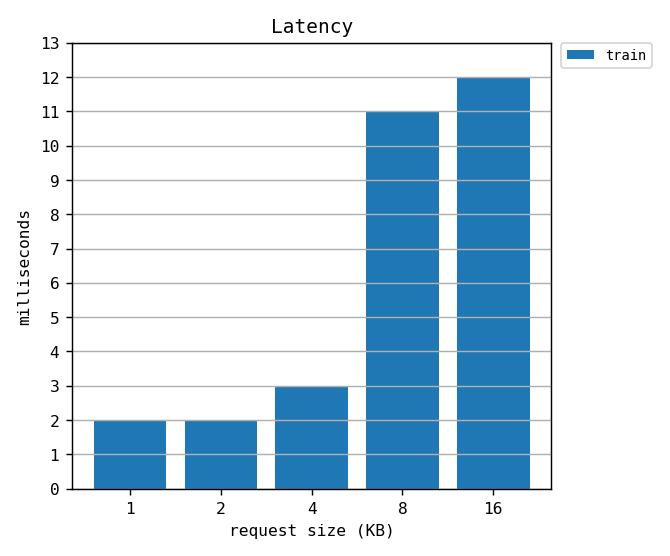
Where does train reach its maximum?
16
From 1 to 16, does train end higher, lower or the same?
higher
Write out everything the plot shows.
Title: Latency
x-axis: request size (KB), ticks 1 2 4 8 16
y-axis: milliseconds, ticks 0 1 2 3 4 5 6 7 8 9 10 11 12 13
Legend: train
Values:
train: 2 2 3 11 12
